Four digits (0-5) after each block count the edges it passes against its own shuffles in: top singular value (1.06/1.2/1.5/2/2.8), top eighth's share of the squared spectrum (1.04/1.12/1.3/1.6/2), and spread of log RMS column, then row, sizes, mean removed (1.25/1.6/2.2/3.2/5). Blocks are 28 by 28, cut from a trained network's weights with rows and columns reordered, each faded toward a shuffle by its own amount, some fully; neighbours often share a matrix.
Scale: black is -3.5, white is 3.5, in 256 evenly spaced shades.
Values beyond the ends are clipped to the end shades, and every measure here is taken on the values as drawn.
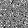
1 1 0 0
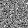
0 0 0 0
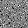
0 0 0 0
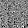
2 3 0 1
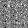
2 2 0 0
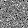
0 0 0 0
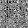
2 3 2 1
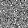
0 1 0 0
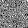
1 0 0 0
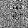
2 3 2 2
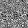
2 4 0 2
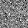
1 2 0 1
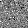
0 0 0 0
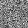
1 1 0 0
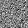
0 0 0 0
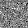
0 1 0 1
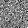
1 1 0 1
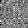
3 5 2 2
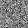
0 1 1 0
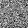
0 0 0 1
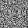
3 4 0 1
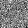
1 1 0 0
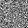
1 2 1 0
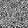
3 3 0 1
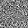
3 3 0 1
